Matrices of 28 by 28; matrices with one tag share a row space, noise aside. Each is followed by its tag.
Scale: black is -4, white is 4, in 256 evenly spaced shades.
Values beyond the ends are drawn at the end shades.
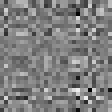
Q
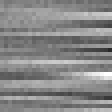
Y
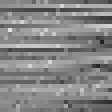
Y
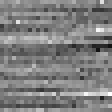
Y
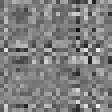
Q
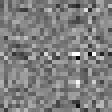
Q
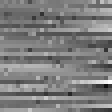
Y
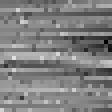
Y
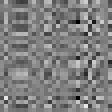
Q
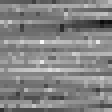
Y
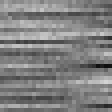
Y
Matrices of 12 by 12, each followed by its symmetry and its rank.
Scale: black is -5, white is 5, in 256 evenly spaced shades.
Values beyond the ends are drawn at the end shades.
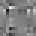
antisymmetric, rank two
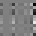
neither, rank one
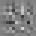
antisymmetric, rank two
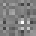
symmetric, rank two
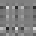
neither, rank one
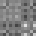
symmetric, rank two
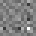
symmetric, rank two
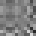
antisymmetric, rank two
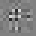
antisymmetric, rank two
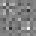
symmetric, rank two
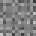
antisymmetric, rank two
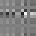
neither, rank one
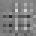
antisymmetric, rank two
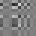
neither, rank one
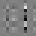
neither, rank one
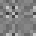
symmetric, rank two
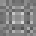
symmetric, rank two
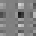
neither, rank one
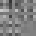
antisymmetric, rank two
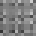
antisymmetric, rank two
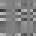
neither, rank one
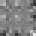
symmetric, rank two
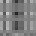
neither, rank one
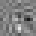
antisymmetric, rank two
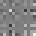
symmetric, rank two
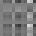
neither, rank one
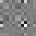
symmetric, rank two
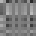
neither, rank one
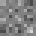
symmetric, rank two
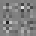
antisymmetric, rank two
